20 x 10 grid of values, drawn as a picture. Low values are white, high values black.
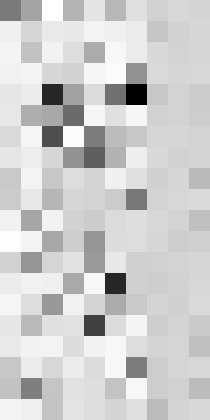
Most values sit low, with a long tail of high ones. On average the colour sits 20% of the way up the scale. The right part is calmer, past a seam about 70% of the way across. The halves do not mirror each other. The top right is the smoothest part.
